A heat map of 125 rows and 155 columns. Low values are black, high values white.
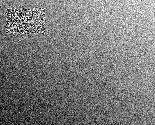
There is an overall slope up to the top right. An odd patch, rougher than its surroundings, sits in the top left. There are no regular stripes. Overall the values sit about 50% of the way up the scale. Values change most from cell to cell in the top left.
